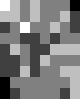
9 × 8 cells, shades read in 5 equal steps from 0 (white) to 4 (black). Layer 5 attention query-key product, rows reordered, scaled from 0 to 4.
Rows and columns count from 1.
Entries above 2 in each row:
1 1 2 3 3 3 3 1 3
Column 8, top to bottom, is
4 3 3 2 1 2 1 1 1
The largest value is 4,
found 3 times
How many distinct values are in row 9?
4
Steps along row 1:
up up down up same same up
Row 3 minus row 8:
-1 0 -2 0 0 -1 0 2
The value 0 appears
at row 1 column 1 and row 3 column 3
